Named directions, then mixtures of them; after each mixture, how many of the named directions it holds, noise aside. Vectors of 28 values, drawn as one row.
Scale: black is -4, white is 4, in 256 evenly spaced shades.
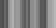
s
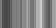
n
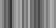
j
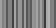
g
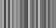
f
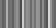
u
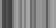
three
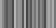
two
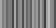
one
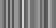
two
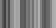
three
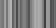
two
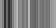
three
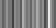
two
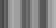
one
